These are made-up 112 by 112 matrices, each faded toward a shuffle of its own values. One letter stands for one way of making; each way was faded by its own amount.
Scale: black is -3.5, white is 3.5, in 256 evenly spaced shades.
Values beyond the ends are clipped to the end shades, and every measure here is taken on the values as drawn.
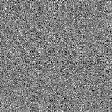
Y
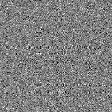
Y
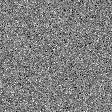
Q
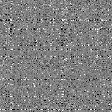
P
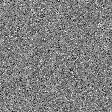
Q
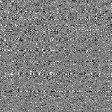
P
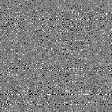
P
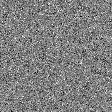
Q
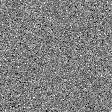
Q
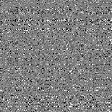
P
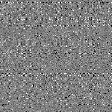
P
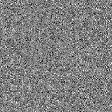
Y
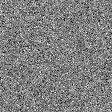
Q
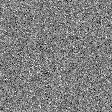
Q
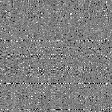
P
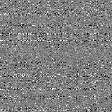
P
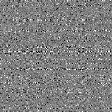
P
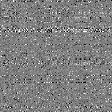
P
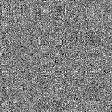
Y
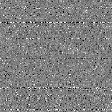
P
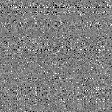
P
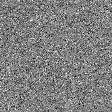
Q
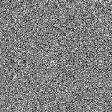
Y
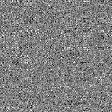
Y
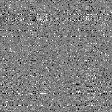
P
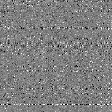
P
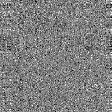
Y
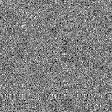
Y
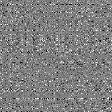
P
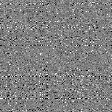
P
